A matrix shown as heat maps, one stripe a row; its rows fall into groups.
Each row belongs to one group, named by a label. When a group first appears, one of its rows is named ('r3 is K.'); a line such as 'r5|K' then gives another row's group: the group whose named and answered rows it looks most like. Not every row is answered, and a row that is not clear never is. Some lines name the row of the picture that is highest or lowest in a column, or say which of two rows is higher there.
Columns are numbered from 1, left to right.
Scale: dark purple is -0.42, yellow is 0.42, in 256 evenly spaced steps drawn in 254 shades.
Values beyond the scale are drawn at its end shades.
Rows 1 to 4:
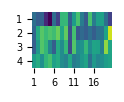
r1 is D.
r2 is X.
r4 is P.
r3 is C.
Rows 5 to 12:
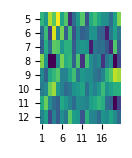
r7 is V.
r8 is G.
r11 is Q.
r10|C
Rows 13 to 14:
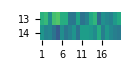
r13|P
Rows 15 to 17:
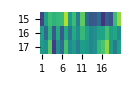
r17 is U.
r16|U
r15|X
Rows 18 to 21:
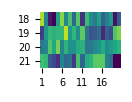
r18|G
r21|Q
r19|X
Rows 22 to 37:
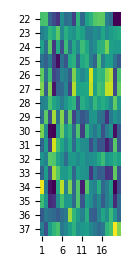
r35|G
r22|Q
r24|U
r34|G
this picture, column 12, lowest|29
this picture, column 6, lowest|24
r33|V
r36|D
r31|V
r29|V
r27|U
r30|G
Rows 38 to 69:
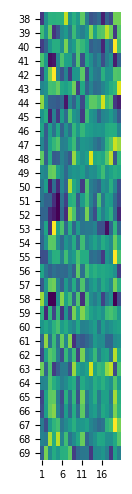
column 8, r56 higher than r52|No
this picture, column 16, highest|44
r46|U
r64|C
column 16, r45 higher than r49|No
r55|X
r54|C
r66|C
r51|D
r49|C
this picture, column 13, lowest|69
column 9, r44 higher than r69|Yes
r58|G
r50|D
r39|U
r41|G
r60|P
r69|V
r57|C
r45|D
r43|X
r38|X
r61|V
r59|U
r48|U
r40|X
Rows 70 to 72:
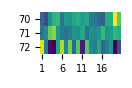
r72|G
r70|X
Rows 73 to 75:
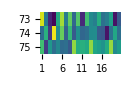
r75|U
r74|V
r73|G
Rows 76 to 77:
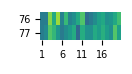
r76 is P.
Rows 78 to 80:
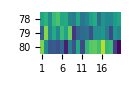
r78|P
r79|V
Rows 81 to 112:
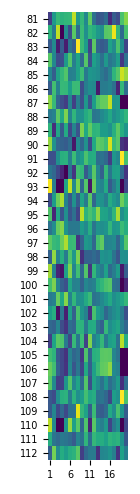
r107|G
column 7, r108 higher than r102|Yes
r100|Q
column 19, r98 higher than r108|No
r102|D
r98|V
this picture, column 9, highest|95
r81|X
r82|U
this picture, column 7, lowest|90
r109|D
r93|G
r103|D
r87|Q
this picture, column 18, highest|95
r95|U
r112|V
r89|U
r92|D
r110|G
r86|V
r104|C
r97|P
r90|Q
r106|Q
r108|X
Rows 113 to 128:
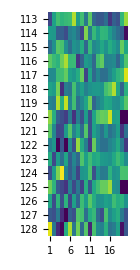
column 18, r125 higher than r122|No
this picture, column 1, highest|128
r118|U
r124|C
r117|X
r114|Q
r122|D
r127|D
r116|P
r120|Q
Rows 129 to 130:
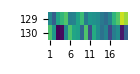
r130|G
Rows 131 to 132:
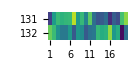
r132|Q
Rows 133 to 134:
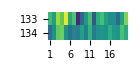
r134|C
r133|P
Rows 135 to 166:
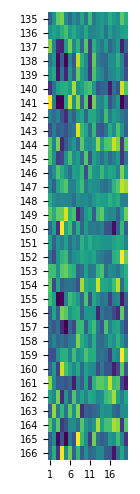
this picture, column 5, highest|149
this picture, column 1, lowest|140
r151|U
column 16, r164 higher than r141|Yes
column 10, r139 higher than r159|No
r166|V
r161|Q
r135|C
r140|X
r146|C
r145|G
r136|P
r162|U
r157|D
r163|V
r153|P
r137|G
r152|X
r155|G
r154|U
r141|G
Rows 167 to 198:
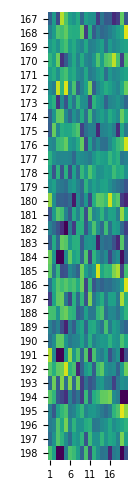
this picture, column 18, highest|185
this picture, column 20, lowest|194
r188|P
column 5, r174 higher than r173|Yes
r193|V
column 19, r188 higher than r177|Yes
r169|P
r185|U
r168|X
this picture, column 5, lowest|182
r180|Q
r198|G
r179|Q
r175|V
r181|C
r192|P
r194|Q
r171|P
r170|U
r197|C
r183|V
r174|C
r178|U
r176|X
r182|D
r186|X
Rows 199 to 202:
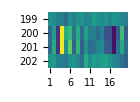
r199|D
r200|V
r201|V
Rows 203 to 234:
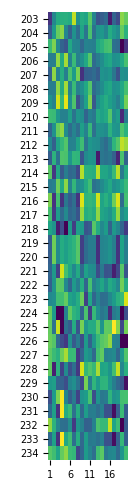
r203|X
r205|Q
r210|Q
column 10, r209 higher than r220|Yes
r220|V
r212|X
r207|V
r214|U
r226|Q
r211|C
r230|C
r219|V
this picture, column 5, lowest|218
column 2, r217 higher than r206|No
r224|G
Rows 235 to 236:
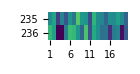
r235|D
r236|G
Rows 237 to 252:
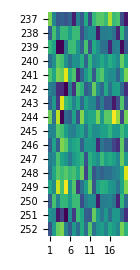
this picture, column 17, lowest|243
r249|P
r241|P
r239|G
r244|U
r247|C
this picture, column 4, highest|243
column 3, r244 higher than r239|Yes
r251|D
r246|V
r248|X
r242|D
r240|C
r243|V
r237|Q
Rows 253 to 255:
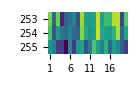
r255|D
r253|U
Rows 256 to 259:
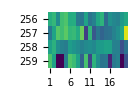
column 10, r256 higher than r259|No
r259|G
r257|X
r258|Q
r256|P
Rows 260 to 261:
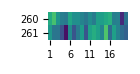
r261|D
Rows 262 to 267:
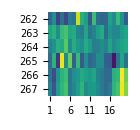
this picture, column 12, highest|262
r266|X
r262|D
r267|X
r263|P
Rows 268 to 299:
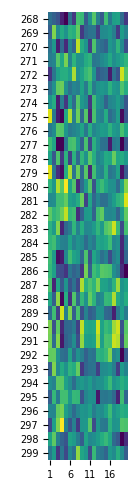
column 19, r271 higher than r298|Yes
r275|G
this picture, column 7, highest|272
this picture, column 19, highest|272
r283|U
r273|C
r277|G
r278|U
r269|V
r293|V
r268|D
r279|G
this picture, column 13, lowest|295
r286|Q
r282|P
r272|X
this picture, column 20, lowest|286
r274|D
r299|D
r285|G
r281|X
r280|P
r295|V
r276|C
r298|Q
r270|D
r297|C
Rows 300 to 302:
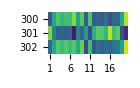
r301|Q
